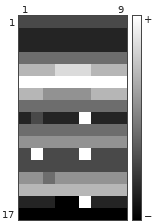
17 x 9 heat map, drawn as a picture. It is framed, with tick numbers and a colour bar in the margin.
There is no seam. No overall slope runs across the table. Overall the values sit about 40% of the way up the scale. Streaks run across, left to right. Four lone cells stand out, each far higher than its neighbours.
